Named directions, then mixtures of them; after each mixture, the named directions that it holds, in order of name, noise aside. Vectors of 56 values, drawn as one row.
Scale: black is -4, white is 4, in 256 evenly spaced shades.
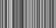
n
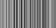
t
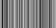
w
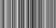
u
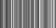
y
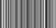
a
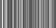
n, w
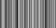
a, u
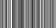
n, u, y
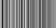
t, u, w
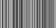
n, t, w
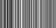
n, t, u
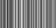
n, t
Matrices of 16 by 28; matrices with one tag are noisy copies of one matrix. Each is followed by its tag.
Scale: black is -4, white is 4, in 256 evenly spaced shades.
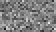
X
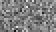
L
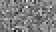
L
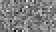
L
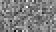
L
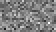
X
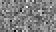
L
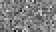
L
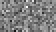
L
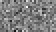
L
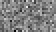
L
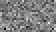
X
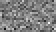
X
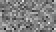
X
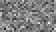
X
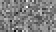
L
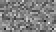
X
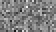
L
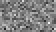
X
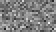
X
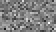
X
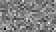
X
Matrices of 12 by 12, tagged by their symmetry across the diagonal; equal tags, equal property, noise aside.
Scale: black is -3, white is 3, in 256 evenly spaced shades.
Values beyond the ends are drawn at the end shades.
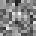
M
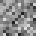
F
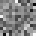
F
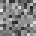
M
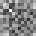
F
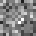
F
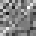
F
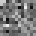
F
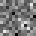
F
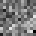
M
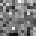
M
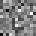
M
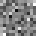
F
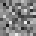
M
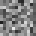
M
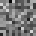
M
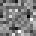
F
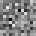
F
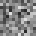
M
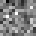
M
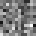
M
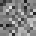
F
